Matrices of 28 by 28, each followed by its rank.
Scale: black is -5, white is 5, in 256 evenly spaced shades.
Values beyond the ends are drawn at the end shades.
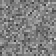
full rank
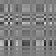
one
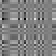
one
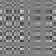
one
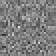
five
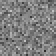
full rank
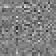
five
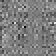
five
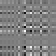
one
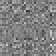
five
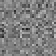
five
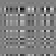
one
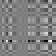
one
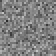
full rank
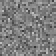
full rank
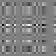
one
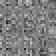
five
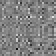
five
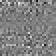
five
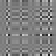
one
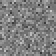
full rank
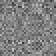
five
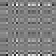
one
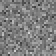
full rank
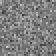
full rank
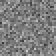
full rank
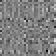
five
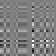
one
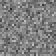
full rank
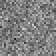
full rank
